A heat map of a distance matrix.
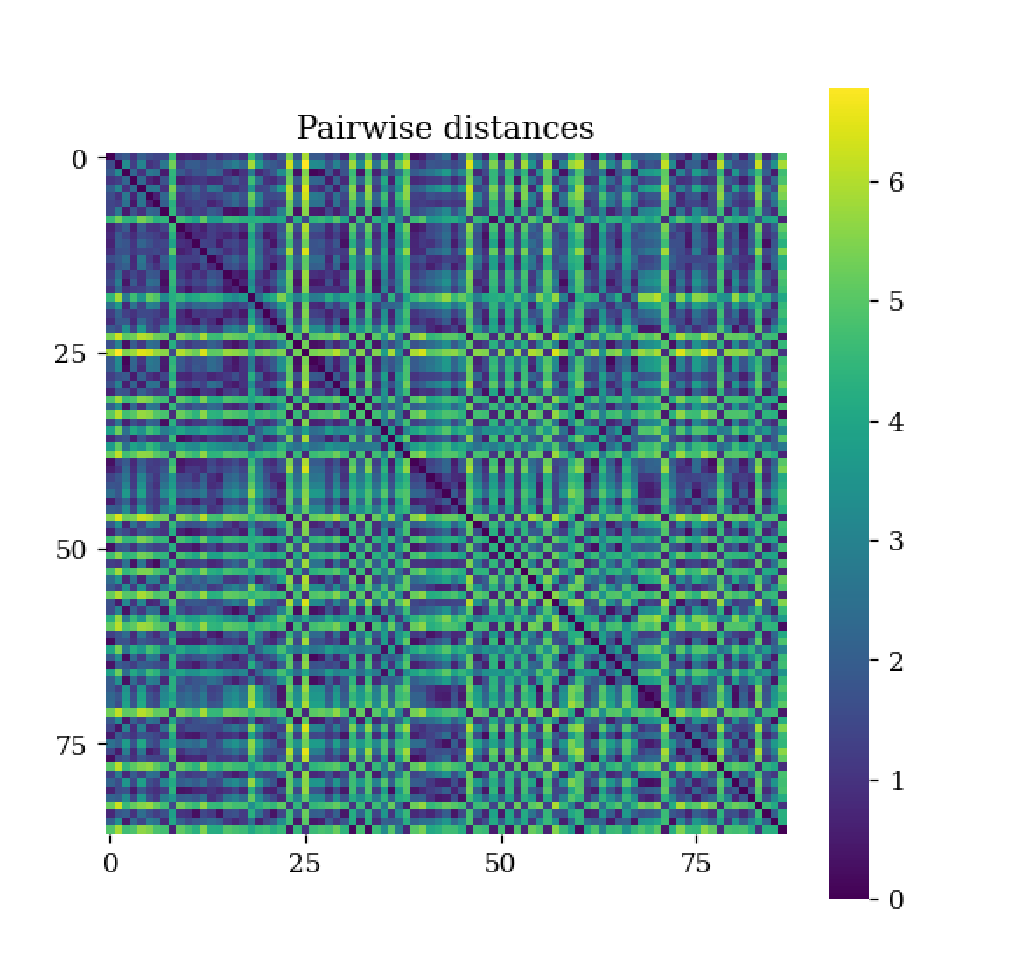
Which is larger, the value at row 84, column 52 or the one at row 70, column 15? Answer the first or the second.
the second
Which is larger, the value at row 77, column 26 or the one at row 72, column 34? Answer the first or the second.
the first
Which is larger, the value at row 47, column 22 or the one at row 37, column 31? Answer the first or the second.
the first
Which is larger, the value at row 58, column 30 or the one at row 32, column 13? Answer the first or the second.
the second
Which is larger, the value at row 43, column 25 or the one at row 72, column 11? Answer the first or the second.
the first
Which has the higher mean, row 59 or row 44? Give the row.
59
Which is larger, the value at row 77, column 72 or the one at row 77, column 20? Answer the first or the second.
the first
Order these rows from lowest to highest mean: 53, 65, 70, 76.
65, 76, 70, 53
